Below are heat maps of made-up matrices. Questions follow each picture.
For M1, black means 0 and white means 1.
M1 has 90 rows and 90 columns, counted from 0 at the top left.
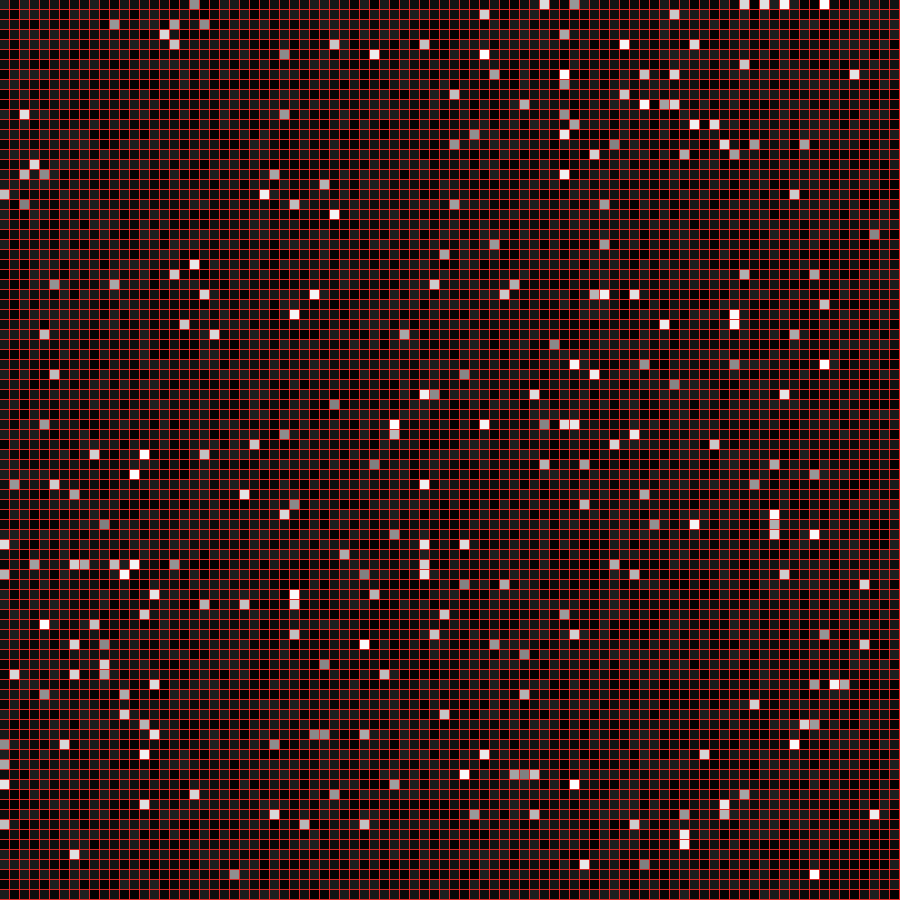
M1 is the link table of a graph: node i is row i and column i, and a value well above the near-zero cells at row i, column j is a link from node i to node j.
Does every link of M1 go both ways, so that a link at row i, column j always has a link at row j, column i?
yes
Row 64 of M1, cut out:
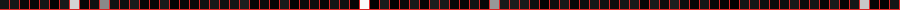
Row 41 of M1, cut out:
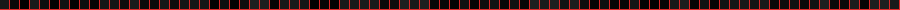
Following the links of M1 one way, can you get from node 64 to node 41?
no
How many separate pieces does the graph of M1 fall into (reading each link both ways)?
7
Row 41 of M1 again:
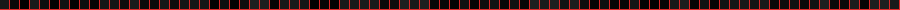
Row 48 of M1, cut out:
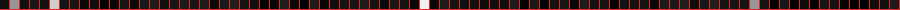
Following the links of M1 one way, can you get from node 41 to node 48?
no
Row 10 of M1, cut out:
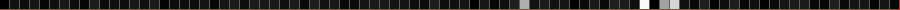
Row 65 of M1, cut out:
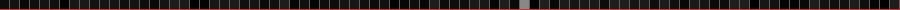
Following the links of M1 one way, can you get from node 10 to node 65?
yes
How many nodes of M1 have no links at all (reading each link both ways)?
5
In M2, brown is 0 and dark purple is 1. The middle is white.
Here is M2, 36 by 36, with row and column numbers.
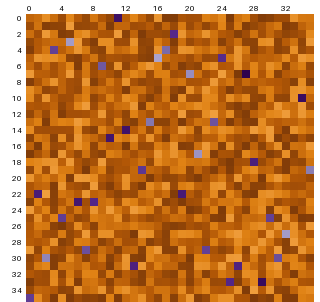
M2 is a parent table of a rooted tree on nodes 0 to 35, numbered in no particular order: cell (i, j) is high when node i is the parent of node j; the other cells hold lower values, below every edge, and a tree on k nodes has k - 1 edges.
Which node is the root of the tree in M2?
33
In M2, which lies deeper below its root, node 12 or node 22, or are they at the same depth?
node 12
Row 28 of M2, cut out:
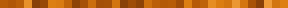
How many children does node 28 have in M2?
0
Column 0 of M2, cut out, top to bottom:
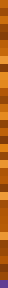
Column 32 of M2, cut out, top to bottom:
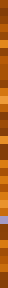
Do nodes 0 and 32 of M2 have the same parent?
no
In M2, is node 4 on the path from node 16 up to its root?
yes
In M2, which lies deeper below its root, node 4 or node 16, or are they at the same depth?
node 16
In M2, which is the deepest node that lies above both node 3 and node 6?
25
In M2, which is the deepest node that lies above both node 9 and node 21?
25
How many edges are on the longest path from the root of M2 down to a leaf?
7
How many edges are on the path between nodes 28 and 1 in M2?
8
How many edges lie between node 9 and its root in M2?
7
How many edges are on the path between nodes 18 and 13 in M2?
4
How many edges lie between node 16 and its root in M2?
5
